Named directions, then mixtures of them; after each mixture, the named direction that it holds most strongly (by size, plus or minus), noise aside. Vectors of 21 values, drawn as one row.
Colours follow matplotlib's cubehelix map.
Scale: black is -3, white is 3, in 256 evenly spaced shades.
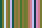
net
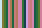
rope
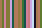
net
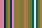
net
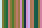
rope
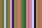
net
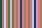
net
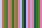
rope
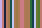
net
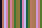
rope
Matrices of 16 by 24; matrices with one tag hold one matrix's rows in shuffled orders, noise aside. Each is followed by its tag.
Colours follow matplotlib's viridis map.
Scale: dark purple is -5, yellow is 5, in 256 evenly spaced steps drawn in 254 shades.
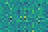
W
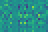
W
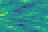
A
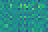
W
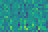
W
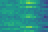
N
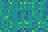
W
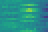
N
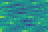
A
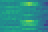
N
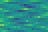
A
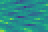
A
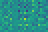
W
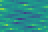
A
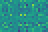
W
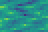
A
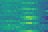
N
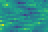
A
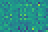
W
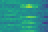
N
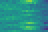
N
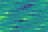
A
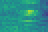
N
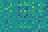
W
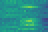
N
